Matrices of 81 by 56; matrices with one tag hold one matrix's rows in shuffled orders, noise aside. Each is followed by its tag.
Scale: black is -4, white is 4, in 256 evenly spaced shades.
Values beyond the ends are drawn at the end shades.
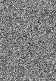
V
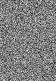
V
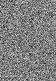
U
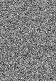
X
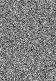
V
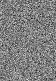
V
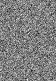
V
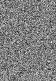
X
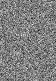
V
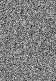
V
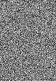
X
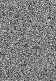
X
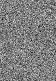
V
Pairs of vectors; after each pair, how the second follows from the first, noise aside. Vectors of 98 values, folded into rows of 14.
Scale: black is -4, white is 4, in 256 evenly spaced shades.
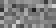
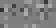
partly zeroed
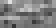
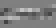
partly zeroed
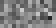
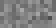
shrunk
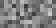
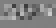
partly zeroed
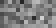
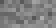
shrunk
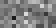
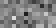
negated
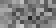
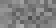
shrunk
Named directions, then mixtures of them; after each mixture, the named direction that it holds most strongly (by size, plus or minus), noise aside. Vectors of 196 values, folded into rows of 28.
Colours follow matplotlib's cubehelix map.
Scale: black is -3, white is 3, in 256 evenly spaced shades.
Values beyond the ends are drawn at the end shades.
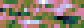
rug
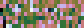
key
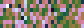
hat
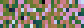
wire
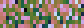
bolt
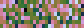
bolt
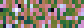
key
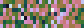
hat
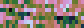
rug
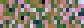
wire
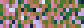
wire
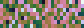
wire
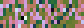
hat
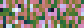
key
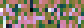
key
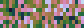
wire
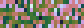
bolt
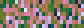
bolt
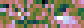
rug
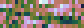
rug
